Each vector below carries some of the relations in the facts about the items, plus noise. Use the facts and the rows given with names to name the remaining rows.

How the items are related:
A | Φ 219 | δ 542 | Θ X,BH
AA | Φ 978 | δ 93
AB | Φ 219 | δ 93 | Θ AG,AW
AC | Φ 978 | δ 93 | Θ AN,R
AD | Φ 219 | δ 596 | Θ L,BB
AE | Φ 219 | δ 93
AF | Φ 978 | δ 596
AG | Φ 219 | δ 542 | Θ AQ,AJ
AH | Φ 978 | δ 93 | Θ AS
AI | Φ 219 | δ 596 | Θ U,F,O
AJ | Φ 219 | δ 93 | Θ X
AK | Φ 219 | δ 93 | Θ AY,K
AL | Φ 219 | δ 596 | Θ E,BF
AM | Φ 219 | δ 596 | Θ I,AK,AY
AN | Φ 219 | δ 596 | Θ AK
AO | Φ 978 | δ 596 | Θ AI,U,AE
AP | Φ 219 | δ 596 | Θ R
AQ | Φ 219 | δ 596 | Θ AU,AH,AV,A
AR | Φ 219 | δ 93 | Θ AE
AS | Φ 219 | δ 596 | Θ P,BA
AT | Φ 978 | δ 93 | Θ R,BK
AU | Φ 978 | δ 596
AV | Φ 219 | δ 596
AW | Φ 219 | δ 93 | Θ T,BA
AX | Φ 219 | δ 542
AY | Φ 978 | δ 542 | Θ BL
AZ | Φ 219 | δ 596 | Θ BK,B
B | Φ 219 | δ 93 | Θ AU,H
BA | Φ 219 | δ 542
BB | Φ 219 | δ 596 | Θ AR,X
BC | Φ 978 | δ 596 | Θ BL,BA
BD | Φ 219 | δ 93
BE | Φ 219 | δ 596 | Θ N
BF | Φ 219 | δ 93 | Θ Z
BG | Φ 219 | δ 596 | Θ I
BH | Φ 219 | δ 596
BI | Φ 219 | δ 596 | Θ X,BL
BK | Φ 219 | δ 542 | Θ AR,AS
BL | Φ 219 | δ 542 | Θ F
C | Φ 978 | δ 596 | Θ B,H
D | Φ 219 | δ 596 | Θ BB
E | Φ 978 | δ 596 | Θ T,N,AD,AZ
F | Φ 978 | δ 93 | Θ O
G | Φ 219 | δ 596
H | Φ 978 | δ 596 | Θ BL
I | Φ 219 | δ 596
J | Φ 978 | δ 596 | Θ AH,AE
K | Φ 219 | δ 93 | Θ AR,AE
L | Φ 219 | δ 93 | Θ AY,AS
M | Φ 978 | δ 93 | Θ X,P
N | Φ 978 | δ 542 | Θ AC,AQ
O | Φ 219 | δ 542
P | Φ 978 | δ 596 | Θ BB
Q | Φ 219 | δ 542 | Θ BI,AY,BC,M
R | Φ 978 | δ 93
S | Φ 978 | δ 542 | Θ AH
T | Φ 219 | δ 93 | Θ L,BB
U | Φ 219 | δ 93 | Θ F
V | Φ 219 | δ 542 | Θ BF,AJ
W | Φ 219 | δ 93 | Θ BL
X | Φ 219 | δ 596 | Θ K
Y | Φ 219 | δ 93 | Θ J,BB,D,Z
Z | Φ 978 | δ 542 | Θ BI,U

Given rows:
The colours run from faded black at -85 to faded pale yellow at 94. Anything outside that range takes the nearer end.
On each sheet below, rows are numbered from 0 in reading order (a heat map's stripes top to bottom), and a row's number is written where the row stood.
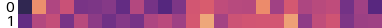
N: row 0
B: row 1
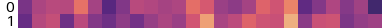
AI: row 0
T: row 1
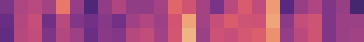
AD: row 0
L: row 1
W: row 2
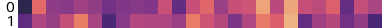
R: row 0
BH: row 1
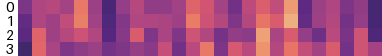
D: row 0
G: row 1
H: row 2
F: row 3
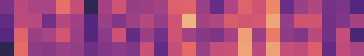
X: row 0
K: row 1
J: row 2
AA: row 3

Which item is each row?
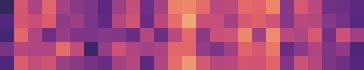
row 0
O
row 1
BL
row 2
AH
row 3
BI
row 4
Q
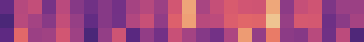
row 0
AW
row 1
AE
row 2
P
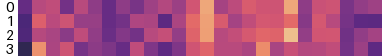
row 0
Y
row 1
A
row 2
BD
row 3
Z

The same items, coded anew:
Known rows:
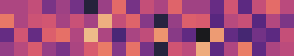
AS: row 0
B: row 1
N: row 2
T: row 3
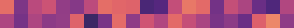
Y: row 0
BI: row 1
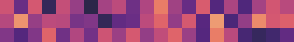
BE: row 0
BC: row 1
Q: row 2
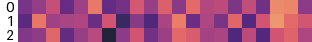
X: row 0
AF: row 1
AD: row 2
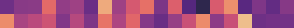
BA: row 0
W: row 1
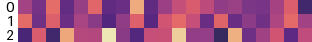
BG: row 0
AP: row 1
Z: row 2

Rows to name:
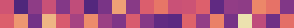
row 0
AI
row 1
F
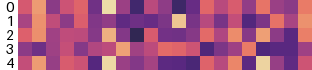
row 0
AH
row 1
E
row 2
M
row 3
BK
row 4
AA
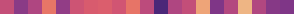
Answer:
U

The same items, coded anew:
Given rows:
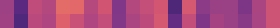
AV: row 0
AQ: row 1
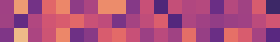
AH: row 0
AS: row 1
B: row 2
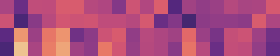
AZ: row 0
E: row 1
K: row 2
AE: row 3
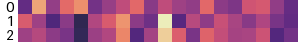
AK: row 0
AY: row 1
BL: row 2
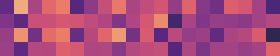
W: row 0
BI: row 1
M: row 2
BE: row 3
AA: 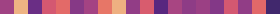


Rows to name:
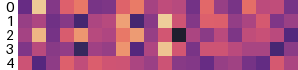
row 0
BD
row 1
BA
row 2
R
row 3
O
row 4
J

